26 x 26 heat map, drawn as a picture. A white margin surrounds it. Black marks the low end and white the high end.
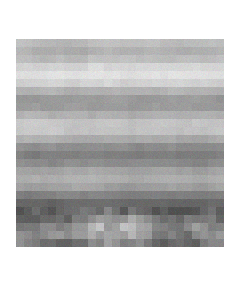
The field climbs toward the top. Stripes running across repeat 4 times from top to bottom. The grain runs across in streaks. A horizontal seam about 80% of the way down splits the table, and the top part is calmer.
